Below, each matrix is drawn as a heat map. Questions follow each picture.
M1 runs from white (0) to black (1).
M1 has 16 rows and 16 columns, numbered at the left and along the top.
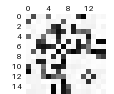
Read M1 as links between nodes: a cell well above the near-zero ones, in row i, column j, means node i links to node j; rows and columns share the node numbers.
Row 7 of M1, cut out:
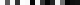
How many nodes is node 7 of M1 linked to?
10
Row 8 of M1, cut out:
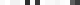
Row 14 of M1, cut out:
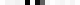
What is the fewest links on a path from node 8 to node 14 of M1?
1
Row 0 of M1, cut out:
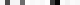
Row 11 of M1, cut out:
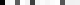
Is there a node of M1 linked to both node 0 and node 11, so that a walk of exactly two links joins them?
no
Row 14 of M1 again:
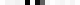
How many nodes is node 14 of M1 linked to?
3
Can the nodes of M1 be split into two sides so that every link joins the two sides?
no
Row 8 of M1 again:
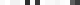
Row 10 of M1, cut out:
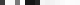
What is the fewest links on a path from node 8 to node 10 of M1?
2
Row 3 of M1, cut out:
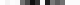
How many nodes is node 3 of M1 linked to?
8
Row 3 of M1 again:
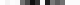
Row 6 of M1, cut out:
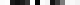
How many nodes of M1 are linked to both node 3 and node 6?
6
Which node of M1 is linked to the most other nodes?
node 7
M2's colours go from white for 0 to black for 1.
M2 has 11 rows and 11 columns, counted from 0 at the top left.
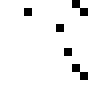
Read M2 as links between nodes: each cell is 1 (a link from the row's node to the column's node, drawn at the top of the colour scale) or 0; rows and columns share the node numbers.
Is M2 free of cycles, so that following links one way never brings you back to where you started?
yes
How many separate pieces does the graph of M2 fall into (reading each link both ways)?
4
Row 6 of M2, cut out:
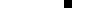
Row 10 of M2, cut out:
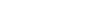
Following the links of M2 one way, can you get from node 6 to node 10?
yes
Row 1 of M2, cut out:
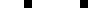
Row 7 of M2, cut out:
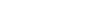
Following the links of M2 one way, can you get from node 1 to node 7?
yes
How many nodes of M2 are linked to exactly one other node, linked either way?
3
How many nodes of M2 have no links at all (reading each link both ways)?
3
